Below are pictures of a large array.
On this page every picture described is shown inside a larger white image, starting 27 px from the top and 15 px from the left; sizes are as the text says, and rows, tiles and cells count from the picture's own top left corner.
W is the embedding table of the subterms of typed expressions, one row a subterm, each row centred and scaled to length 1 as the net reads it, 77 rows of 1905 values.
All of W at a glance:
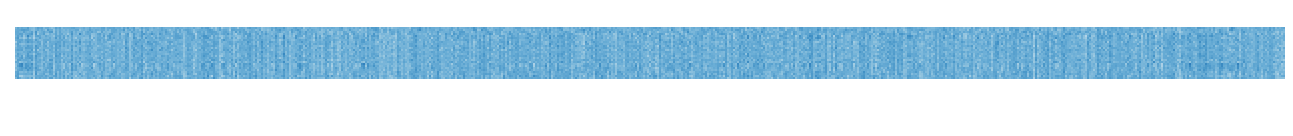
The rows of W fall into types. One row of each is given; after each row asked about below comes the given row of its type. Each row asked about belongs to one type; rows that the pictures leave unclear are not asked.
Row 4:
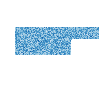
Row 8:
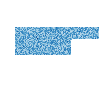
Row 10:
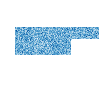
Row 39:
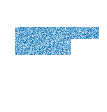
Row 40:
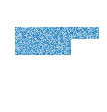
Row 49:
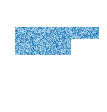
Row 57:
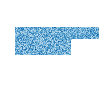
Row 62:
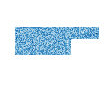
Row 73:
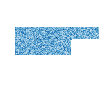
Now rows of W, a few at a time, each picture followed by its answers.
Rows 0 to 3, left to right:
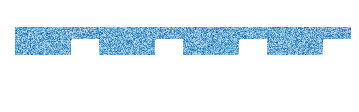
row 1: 40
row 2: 4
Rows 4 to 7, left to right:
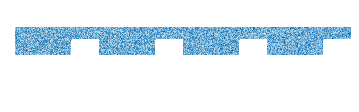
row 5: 8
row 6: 10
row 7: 49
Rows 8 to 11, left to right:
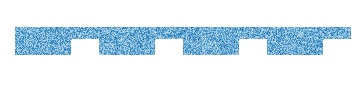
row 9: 49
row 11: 10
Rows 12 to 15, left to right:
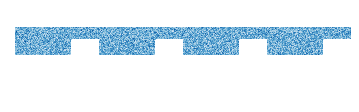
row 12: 4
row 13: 62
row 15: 49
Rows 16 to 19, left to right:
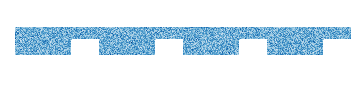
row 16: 40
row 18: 62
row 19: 40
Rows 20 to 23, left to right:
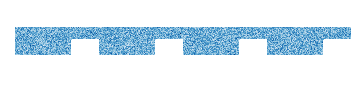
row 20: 57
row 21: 39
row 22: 39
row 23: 62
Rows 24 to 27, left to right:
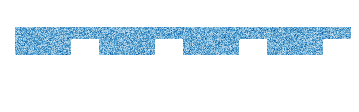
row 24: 39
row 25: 49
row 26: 57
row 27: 39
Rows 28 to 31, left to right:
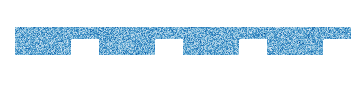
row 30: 62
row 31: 40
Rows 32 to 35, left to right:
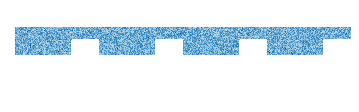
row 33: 49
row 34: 10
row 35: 8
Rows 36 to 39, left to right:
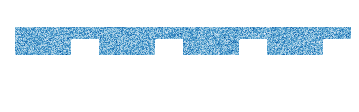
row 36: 39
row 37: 62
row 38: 10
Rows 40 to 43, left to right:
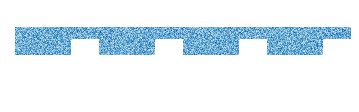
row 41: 4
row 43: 62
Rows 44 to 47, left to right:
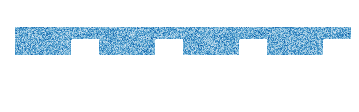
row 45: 10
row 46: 57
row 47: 62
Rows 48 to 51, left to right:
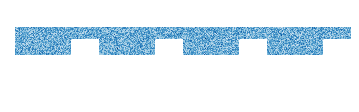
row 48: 8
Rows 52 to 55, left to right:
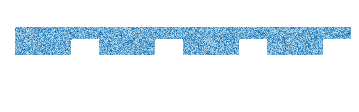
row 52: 62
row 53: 4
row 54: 57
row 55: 49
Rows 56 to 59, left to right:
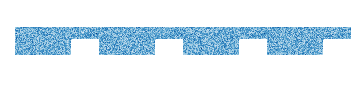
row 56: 62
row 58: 49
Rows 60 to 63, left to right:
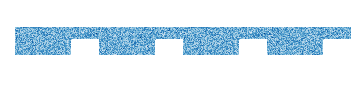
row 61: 57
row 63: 39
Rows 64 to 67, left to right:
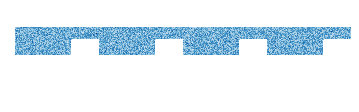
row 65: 8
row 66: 40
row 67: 8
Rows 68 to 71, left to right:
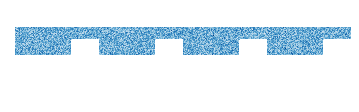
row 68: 8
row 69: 49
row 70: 10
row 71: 8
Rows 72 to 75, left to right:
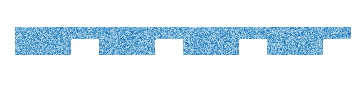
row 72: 40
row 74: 40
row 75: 49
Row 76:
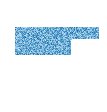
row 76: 40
